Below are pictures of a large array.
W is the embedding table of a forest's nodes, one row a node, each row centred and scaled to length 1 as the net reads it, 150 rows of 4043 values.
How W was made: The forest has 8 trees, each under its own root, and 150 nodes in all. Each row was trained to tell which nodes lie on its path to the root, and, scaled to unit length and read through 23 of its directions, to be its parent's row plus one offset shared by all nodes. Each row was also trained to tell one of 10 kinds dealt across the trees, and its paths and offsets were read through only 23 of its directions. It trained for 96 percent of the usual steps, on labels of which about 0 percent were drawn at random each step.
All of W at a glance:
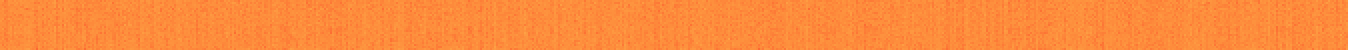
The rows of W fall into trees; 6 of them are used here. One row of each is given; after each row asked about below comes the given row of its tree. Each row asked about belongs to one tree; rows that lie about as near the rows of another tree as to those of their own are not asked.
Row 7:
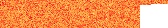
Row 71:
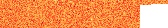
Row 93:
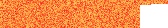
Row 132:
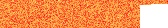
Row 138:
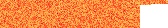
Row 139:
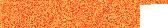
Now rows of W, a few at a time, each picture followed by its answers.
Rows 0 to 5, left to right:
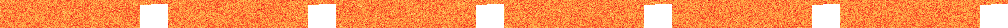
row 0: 139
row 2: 138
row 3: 138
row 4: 93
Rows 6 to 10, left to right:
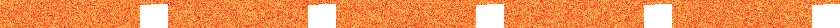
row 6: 139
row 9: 7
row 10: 132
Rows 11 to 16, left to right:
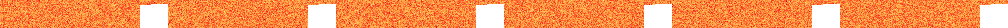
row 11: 132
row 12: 138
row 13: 7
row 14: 138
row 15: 139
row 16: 138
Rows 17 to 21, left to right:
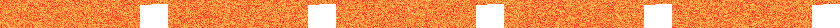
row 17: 71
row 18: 93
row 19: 138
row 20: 132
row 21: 71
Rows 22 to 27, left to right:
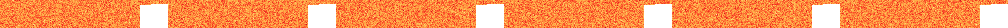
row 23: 138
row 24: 71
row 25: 139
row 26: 138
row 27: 139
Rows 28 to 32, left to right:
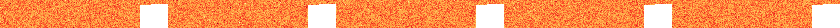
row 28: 138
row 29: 7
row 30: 139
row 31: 139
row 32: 138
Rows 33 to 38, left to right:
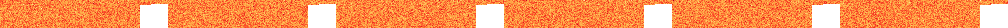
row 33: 138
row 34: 7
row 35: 132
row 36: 139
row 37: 132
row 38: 93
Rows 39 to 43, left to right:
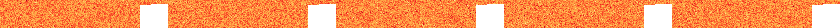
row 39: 138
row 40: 139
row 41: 71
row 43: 71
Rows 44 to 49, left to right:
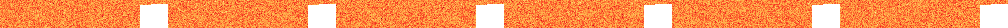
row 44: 71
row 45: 139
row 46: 132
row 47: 138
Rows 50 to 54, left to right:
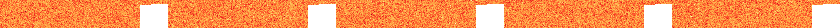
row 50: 71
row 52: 132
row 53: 71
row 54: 71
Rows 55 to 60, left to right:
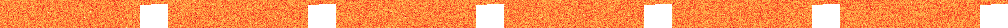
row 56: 132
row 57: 138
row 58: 71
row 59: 132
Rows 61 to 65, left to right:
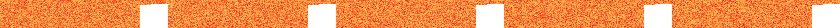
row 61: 139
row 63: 71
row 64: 93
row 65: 138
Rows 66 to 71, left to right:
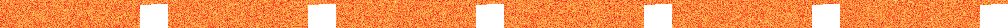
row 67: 93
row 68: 138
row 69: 132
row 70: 139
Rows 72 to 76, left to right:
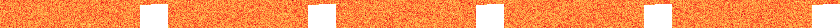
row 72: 71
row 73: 139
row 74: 71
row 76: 139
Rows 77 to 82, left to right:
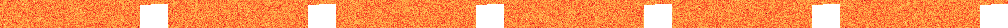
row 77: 138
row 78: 138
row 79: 138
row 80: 139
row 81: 138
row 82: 93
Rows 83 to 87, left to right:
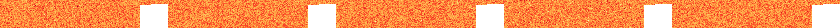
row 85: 132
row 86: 93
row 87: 7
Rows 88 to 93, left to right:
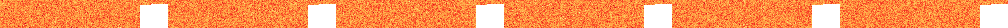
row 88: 132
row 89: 138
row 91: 138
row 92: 139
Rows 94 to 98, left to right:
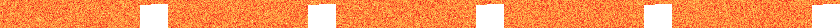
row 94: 132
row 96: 71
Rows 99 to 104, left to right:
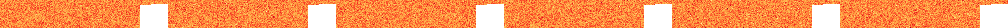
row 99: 138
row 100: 7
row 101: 139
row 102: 93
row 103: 71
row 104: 132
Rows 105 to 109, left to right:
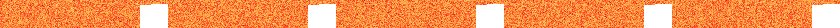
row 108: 71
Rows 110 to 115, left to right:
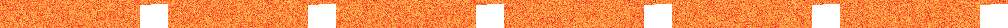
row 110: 7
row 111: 132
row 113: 71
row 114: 132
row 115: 132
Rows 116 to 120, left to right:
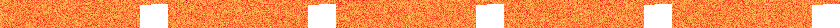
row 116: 93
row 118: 93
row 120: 139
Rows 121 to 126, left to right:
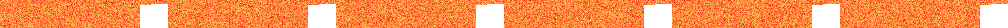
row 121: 93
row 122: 132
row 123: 93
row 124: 93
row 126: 138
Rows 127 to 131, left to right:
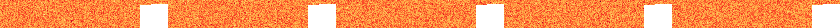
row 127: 71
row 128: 7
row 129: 138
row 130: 138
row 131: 71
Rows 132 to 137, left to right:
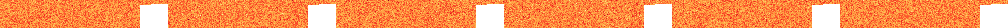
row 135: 138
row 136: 132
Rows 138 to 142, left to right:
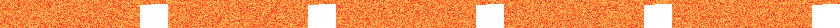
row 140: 71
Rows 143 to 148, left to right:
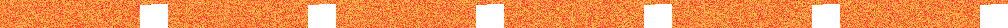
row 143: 7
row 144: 138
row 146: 132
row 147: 132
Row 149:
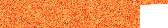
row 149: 132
